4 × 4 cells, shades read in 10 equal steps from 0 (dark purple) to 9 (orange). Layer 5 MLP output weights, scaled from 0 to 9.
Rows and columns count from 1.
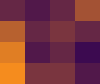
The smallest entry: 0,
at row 3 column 4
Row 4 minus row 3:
1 2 1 1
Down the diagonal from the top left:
2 2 2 1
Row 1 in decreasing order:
5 2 2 1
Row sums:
10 13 11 16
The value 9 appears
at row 4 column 1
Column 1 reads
2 6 8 9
